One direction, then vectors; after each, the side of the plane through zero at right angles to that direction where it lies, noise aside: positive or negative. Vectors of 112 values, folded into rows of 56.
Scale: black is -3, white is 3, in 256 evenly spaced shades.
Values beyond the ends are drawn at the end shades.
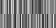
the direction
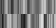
negative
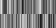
negative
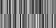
positive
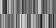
negative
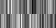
positive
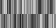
positive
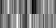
positive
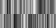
positive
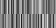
negative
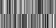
positive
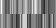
negative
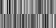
positive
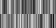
negative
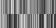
positive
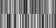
positive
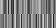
negative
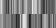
negative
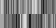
negative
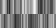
positive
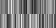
positive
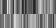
negative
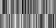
negative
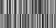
positive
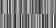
positive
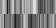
positive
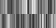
negative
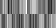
negative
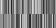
negative
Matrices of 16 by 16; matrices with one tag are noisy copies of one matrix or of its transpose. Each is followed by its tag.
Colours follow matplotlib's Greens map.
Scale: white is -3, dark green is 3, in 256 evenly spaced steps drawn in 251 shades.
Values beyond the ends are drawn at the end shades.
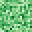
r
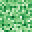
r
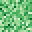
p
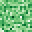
r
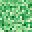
r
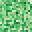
r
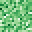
p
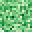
r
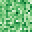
r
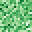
p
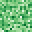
r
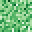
p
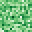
r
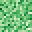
p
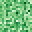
r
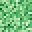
p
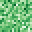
p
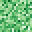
p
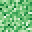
p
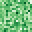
r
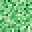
p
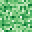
r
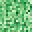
r
